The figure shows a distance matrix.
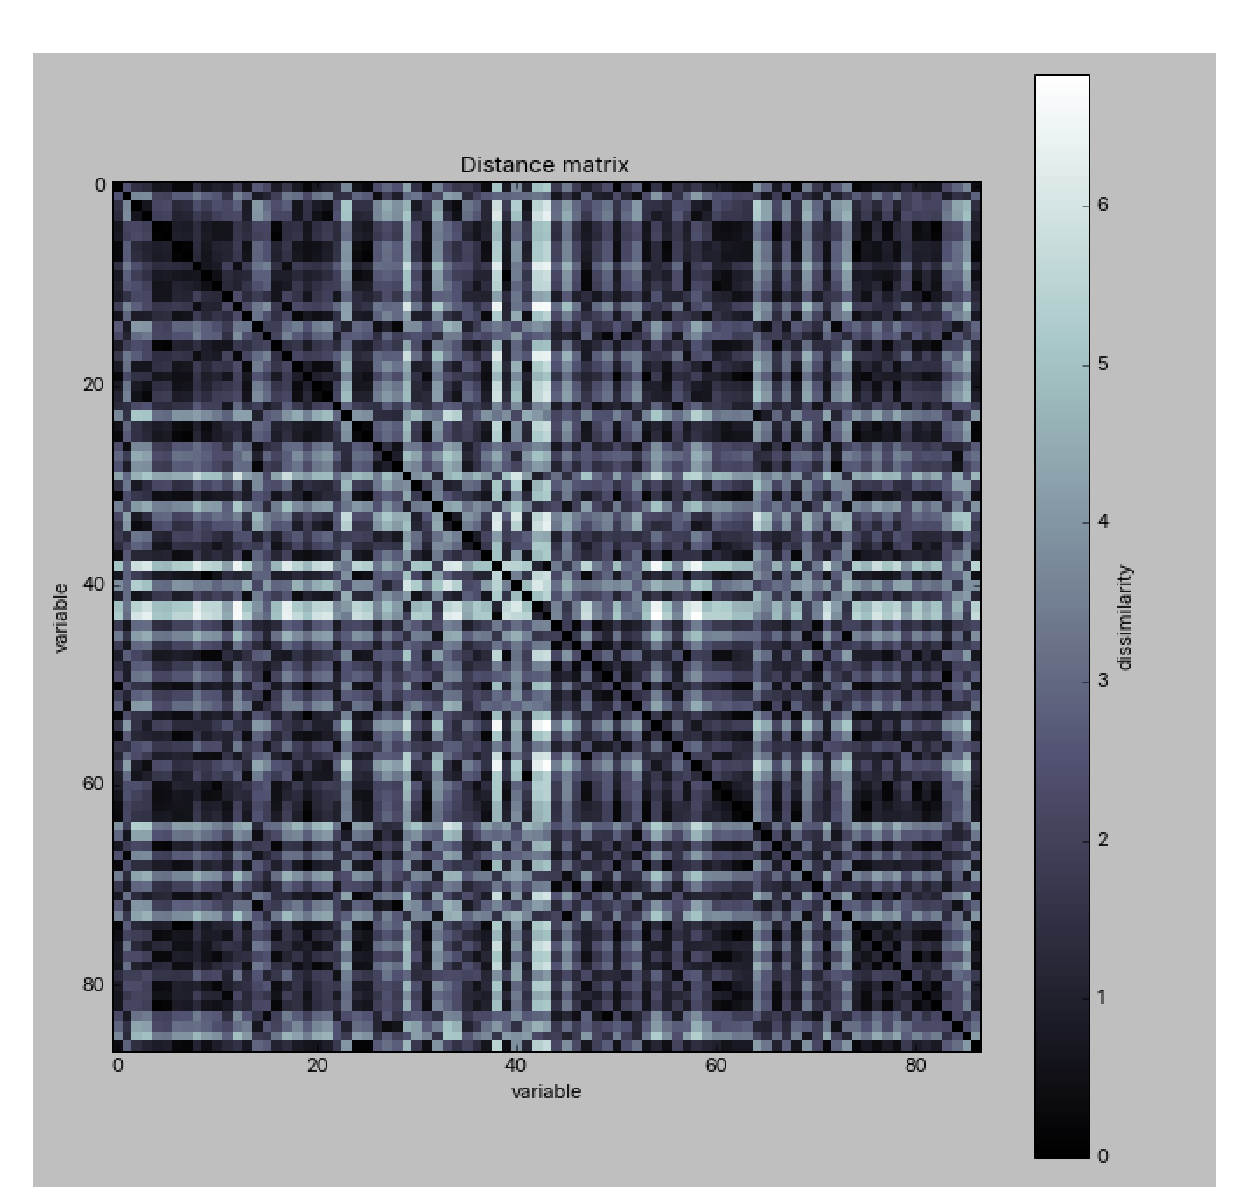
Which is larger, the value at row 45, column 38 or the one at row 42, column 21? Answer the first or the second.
the second
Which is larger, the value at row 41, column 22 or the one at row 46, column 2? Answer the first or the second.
the second
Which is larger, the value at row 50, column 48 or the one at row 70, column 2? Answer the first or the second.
the second
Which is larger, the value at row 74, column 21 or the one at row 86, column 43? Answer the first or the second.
the second
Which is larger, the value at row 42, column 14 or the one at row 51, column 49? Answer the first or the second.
the first
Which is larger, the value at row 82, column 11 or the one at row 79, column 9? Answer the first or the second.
the second
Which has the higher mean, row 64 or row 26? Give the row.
64
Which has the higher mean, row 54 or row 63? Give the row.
54
